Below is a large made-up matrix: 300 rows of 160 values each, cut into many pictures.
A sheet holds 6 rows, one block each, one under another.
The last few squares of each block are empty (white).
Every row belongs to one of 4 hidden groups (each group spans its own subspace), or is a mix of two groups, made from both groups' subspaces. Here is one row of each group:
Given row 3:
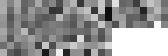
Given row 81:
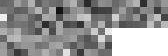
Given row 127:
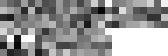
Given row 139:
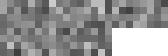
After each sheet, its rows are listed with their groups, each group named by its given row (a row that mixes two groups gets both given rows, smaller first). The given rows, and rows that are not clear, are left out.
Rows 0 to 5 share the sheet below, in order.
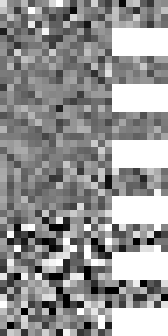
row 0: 3
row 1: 3
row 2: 81
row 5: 81 and 139
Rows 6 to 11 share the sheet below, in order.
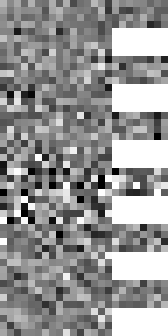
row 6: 139
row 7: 127
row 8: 3
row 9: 139
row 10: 81
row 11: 81
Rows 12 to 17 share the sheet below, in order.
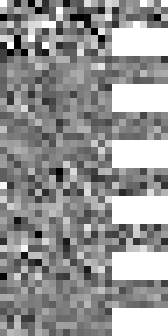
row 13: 81 and 127
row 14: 81
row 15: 3 and 81
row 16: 139
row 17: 127
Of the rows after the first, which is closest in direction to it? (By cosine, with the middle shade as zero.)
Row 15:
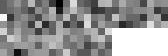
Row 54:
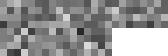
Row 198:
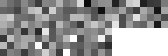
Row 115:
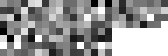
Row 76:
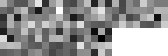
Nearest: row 198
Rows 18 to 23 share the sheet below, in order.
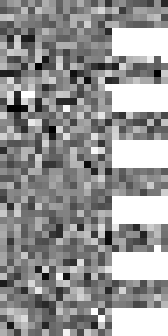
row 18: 127
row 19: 127
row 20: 3
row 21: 127
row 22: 3
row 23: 81
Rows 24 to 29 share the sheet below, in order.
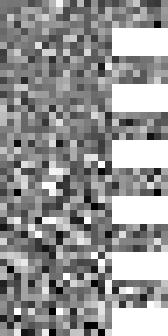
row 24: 3
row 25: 139
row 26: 139
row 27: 3
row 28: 81
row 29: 139
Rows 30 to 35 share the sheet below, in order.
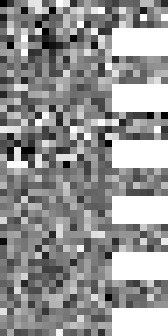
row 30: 81
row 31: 139
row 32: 127
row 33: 139
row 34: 81
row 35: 3
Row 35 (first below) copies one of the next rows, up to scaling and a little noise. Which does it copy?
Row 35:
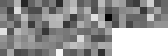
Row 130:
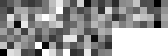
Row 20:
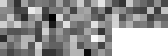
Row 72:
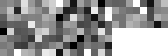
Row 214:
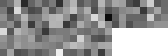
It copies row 214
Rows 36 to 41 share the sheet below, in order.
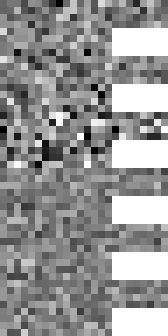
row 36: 3
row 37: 81
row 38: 3 and 81
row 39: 127
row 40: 127
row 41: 139
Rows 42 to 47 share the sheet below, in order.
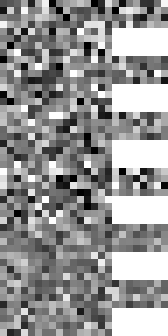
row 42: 139
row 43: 81 and 127
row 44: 3
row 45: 3 and 81
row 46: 81
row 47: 139
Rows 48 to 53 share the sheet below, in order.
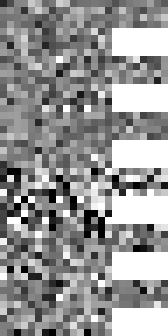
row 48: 81
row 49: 3 and 81
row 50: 139
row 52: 139
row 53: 3
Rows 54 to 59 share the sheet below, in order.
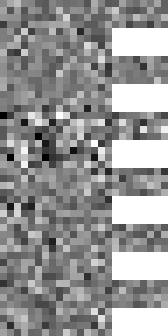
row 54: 139
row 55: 3
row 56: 81
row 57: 127
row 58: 3
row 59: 81
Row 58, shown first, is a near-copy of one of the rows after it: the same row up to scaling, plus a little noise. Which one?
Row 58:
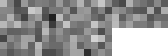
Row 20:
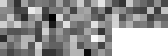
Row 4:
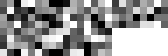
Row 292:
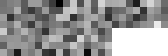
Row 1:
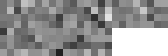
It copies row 20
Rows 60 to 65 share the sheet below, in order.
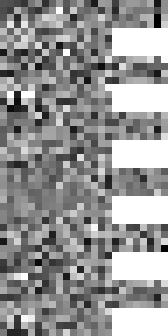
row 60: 3 and 127
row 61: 127
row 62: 127
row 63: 3
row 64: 81 and 127
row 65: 127
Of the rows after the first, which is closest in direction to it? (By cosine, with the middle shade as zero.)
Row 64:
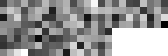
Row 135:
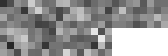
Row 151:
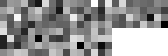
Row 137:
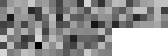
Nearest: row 151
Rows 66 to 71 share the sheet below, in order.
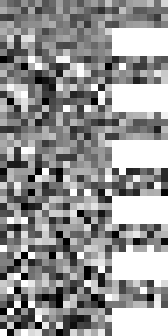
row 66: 127
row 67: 81
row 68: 127
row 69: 3 and 127
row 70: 139
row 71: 3
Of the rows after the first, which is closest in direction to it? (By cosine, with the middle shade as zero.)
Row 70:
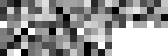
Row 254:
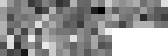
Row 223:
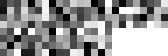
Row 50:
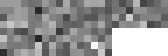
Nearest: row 223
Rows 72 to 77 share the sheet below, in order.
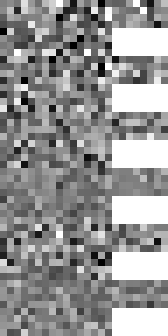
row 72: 3
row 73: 139
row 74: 139
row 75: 3
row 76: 81 and 127
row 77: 139
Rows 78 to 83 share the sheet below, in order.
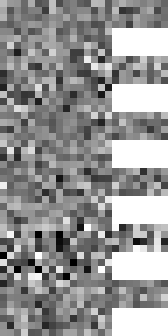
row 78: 81 and 139
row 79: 3 and 81
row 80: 127
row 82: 3 and 139
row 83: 81
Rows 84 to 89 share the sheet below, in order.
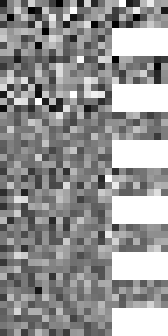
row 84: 3
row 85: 3
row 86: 3
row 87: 139
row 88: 139
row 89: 139
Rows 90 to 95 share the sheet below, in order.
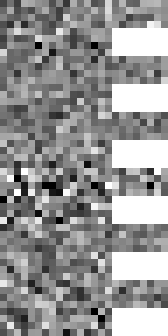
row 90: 3 and 139
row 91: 127
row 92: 3
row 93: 3
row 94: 81
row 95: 81
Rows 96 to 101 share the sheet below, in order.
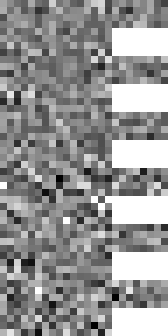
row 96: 139
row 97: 127
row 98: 139
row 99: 81
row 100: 127
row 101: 139
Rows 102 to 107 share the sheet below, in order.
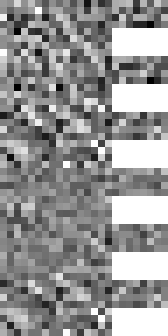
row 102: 139
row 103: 139
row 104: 81
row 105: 127
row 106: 3
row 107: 81
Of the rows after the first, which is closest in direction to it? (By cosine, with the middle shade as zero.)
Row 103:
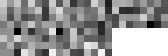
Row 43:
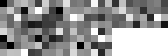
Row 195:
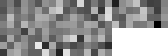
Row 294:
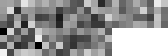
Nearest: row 294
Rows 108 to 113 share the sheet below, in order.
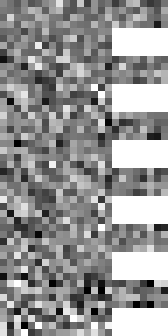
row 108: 3
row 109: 81
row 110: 139
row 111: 3 and 81
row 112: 3 and 139
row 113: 139
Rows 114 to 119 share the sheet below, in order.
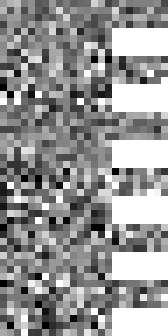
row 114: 139
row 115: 127
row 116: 127
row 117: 139
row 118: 3 and 139
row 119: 81
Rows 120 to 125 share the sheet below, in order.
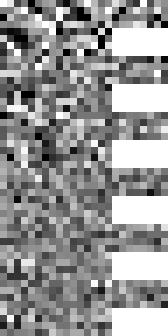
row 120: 81
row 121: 127
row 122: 81
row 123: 139
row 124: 127
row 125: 127
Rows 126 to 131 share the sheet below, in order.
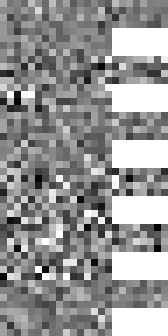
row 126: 139
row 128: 139
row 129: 139
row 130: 3
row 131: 81
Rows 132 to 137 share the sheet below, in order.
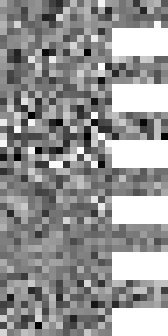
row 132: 3
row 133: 139
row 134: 3 and 127
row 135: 81
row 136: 81 and 127
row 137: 3
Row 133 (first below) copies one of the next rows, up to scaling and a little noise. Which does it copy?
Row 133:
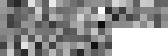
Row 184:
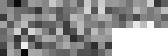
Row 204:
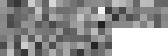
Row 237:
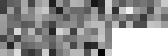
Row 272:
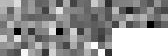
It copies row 204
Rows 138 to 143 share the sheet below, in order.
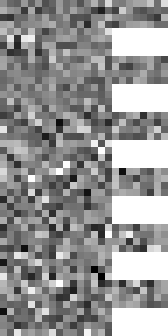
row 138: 127
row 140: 81
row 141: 3
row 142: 139
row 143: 3
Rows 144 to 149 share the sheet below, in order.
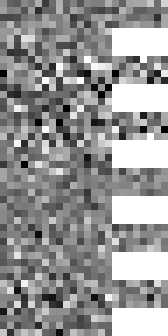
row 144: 127
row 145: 81
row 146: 81 and 139
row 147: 3
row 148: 139
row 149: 3
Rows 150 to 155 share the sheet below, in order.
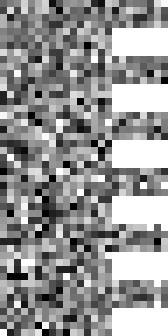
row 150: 3 and 139
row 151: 127
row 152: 81
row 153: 81
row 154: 127
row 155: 3
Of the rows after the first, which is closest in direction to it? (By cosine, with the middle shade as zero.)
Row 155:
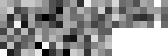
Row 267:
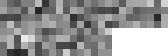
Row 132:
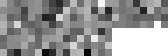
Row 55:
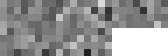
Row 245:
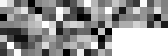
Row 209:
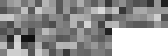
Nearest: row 132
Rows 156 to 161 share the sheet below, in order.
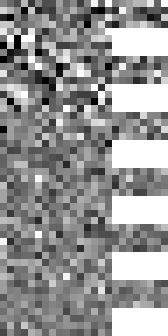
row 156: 127
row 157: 81
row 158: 81
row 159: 139
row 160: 81 and 139
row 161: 139
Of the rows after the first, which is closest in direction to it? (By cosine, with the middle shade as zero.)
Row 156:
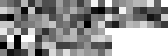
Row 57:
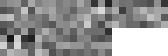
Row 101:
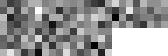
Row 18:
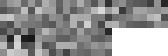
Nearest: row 101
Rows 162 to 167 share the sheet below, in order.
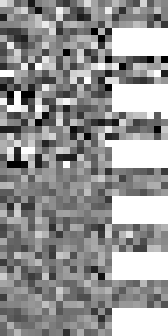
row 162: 81
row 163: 127
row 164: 127
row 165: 127
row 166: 139
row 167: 81
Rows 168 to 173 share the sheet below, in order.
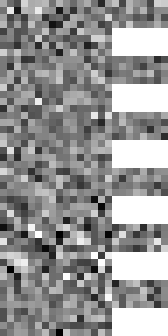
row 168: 3 and 139
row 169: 3
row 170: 127
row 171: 81
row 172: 81
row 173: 3
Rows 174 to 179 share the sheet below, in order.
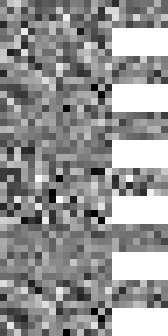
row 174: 139
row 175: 81
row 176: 127
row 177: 139
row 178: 3 and 81
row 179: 81
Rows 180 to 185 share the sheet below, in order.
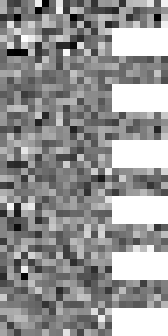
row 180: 127
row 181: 127
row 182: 127
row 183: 127
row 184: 139
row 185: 81
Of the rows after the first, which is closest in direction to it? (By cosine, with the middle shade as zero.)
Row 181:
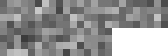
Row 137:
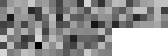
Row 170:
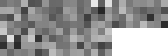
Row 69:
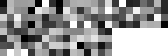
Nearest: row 69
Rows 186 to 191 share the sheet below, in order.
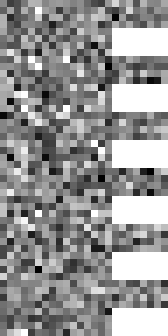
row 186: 139
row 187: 81 and 139
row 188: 81
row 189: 139
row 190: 3
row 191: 81 and 127
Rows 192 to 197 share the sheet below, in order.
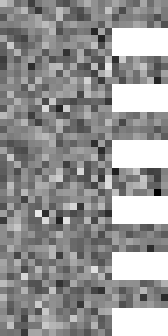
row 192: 81
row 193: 3
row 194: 81
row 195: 3
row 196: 139
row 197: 81
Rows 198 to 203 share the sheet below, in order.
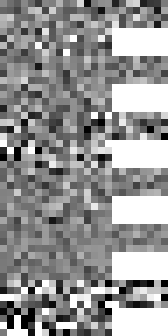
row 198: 3 and 81
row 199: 139
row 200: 127
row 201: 3
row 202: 139
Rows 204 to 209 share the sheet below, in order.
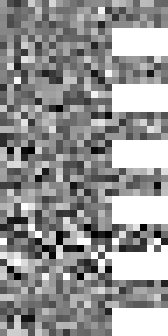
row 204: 139
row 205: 3
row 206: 3 and 127
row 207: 127
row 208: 81
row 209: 127
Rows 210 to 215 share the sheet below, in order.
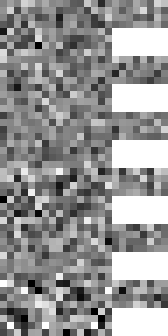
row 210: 3
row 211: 81 and 139
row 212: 3 and 81
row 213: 3
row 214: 3
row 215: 81
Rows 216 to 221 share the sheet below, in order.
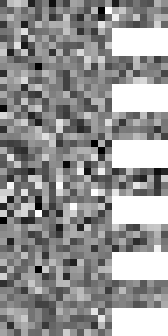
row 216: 139
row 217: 139
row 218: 81
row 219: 3
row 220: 3
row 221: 81
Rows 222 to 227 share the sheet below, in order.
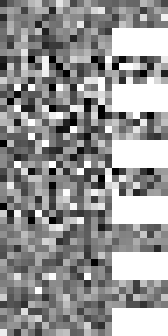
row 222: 81
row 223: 139
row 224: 3
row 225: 3 and 139
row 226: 3
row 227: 139
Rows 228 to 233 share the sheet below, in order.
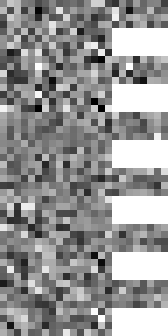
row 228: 139
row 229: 139
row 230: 3
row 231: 127
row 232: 81
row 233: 81
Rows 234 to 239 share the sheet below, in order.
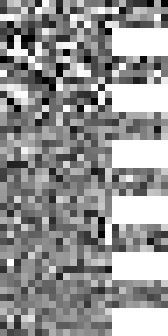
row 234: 127
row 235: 81
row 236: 127
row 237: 139
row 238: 3 and 127
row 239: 127
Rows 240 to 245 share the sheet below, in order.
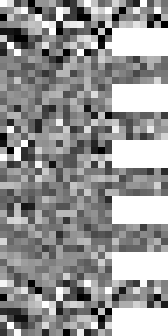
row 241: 3
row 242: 127 and 139
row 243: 127
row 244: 81
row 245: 81
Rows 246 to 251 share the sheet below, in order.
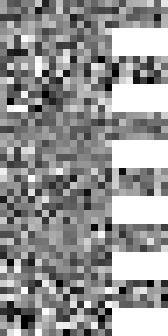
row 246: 127
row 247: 81 and 139
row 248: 127
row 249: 3
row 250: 127
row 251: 81 and 127
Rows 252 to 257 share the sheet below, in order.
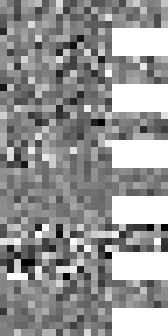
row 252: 3 and 127
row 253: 3
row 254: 81 and 127
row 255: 139
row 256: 127
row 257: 3
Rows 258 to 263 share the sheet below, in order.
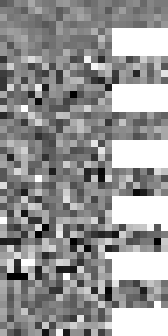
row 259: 3 and 81
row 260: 81
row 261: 139
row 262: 127
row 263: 3
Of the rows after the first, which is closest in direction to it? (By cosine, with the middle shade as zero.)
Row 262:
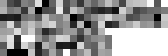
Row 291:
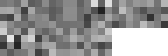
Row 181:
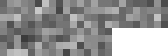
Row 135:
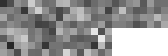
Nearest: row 291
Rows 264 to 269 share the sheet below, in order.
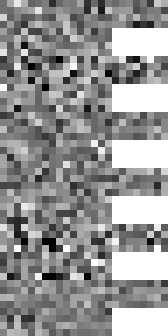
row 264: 139
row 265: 3
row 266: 81
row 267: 127
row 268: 3
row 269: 127
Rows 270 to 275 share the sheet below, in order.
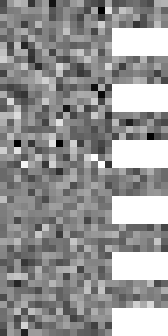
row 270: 139
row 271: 81
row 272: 139
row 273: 3
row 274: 127
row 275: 139
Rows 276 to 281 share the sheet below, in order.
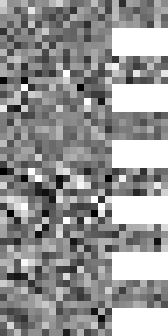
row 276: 3
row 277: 139
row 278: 3
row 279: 81
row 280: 127
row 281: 81
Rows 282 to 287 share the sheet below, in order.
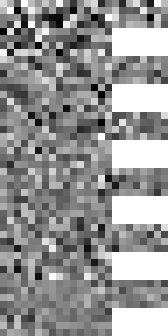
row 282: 3
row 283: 81
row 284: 127 and 139
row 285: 139
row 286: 3 and 127
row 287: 127
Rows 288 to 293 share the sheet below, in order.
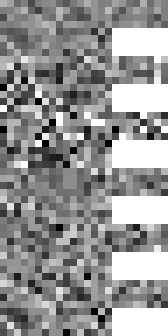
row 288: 81
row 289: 3
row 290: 81
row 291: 127
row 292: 3
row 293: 81
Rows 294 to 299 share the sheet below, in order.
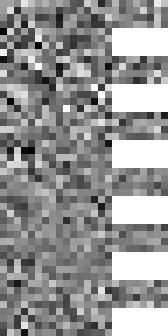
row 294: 3
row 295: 81
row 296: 127
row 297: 81
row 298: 127
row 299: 139
